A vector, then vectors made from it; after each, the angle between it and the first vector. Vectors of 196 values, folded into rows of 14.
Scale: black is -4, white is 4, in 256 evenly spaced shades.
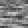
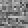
partly opposed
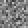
orthogonal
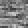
nearly parallel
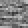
nearly opposite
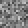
orthogonal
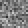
partly aligned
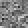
partly opposed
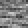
nearly parallel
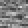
nearly parallel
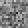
partly opposed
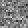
partly opposed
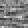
nearly opposite
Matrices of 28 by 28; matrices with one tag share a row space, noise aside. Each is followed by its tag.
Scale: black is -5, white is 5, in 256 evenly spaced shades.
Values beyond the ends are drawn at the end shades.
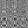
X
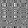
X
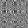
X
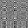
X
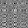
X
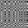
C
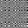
C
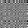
C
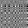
C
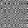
C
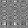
X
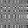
C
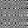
C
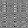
X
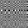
C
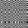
C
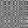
C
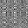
X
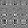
X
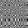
C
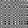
C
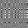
C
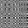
C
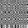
C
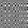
C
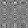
X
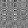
X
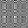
X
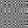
C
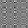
X
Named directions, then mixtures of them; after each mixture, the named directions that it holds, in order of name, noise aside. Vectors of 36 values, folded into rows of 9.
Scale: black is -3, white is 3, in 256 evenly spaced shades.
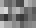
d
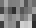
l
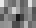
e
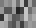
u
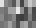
e, u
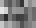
d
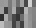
e, u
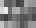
d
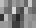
e, u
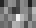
e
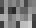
l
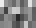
e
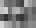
d
